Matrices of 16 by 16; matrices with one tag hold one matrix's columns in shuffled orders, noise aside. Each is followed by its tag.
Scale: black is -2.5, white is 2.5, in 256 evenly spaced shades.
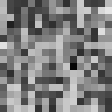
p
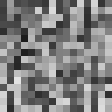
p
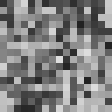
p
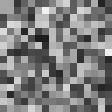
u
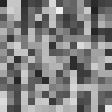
p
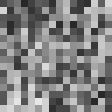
p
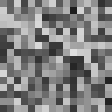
u
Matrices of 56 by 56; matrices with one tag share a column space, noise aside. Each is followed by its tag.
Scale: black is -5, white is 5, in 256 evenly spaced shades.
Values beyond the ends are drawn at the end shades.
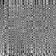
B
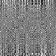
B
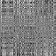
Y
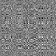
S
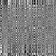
B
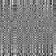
B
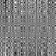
Y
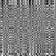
B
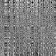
Y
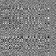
S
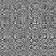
S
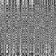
B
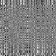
B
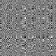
S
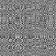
S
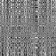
Y
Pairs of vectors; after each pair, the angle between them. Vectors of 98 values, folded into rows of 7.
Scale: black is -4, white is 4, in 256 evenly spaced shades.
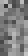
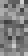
partly aligned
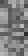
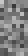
partly opposed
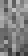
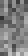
nearly opposite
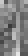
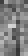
nearly opposite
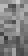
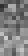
nearly opposite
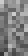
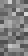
partly aligned
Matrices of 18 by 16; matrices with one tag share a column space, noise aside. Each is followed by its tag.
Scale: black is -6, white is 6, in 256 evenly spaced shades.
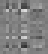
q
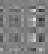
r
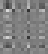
q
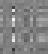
r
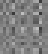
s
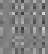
s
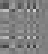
q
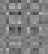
s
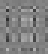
r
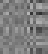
s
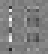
r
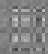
r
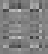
q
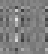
r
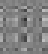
r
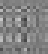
r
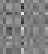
s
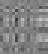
r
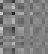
s
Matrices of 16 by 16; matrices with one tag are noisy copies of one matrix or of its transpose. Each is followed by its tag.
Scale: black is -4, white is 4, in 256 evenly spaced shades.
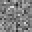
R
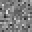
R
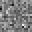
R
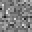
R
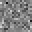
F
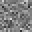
F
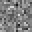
R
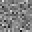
F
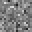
R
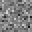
R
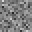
F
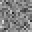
F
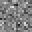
R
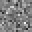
R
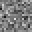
R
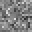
R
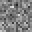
R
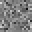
F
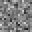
R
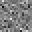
F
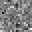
R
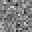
R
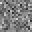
F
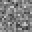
R
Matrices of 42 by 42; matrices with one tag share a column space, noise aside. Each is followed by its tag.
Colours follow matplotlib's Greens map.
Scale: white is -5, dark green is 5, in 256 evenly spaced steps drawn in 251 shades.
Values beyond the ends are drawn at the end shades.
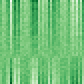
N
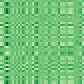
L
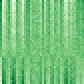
N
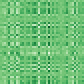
L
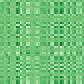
L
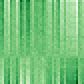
N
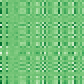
L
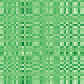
L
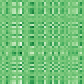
L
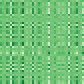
L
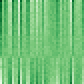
N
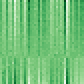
N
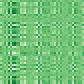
L
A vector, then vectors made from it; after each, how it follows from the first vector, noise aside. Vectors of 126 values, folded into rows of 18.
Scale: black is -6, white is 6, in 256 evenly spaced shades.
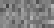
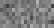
sign-scrambled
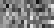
scaled up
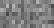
negated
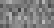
wrapped around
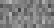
wrapped around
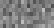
wrapped around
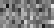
scaled up
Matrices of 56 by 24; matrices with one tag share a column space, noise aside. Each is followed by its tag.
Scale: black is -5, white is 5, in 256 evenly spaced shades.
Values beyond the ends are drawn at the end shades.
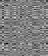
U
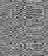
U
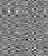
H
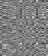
U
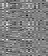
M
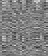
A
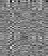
A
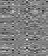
H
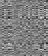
U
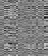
U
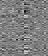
H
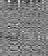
A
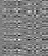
H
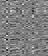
H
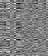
M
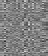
M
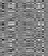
M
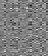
M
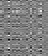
H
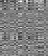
A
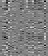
A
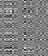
H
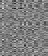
M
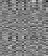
A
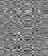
H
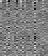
A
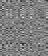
U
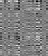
A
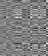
U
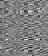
H
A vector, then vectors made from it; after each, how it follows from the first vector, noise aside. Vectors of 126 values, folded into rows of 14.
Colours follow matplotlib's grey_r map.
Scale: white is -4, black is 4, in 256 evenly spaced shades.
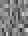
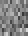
sign-scrambled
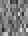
sign-scrambled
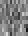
sign-scrambled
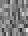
copied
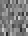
sign-scrambled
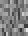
copied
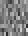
sign-scrambled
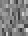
copied
